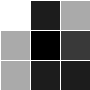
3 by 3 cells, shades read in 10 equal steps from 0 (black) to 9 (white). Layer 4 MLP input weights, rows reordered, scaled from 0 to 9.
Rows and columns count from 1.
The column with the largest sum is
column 1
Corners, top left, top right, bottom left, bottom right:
9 6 6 1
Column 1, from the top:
9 6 6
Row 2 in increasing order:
0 2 6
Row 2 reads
6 0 2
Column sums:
21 2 9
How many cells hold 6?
3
